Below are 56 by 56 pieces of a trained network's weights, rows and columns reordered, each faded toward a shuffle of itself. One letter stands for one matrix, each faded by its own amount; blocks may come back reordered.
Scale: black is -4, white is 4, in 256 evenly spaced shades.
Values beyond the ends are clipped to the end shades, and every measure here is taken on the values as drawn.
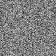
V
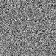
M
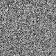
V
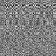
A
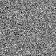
M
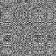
A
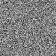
M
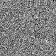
V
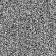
V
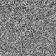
M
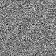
M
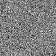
M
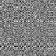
A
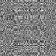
A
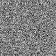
M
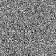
M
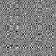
A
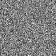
V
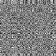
A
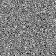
M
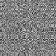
A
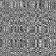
A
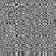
A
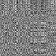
A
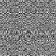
A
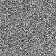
V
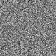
V
